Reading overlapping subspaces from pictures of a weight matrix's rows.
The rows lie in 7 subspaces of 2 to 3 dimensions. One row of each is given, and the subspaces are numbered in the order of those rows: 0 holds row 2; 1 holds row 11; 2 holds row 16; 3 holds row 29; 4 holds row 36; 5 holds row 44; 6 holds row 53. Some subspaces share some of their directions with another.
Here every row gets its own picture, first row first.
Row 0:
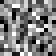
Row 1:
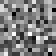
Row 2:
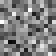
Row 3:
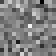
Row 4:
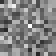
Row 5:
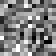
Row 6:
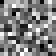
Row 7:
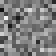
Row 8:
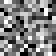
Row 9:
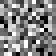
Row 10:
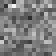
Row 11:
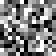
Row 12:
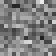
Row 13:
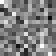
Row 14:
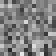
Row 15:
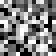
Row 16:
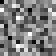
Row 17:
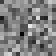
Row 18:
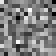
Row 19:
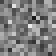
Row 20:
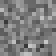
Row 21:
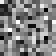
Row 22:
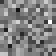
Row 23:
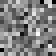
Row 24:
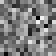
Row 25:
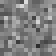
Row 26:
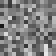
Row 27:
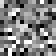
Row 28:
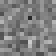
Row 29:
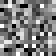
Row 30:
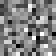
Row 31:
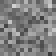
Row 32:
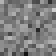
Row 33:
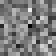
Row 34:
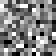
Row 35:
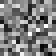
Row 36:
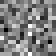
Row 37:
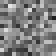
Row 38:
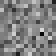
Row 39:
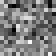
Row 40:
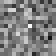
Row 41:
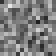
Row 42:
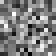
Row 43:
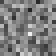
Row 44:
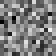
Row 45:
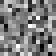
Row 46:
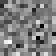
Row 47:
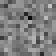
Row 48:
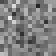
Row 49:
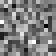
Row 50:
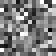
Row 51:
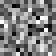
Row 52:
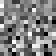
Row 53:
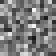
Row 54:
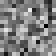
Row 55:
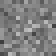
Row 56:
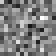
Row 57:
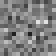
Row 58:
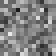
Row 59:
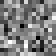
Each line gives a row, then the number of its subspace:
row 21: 6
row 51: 5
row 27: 5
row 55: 1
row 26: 3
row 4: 1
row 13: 0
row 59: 1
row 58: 0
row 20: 0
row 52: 3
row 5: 4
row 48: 1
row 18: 2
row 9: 5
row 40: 4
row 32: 5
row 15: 0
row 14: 3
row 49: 0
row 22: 1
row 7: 2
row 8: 0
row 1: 1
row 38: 3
